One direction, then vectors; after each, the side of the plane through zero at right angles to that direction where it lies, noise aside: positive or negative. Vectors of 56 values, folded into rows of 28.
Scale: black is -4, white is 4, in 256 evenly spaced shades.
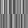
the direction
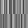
positive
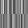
positive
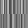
positive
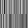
positive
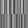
positive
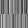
negative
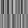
negative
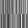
negative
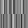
positive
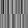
negative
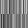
positive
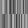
positive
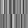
positive
